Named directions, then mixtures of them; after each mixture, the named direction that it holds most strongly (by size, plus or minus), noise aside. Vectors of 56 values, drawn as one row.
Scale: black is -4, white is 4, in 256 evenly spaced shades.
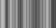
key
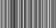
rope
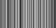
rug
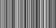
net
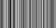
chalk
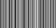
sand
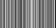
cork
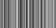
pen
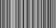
rope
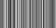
chalk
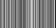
cork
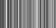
rug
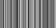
pen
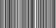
sand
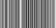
rug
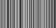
rug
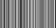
cork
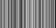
cork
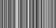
pen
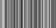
rope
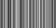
chalk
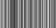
rope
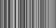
pen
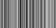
pen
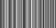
chalk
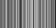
rug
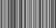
rope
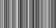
pen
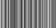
rope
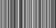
rope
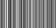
chalk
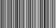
net
